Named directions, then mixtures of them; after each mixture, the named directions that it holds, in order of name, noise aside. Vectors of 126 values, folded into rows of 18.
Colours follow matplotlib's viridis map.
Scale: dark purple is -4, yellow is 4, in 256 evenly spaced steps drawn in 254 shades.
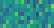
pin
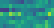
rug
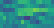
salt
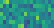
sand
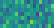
pin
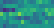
rug, salt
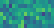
salt, sand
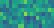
salt, sand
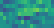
salt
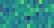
pin, salt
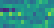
rug, salt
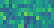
salt, sand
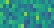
sand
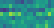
rug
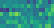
pin, rug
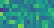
rug, sand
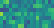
rug, sand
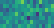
pin, salt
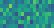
pin, sand
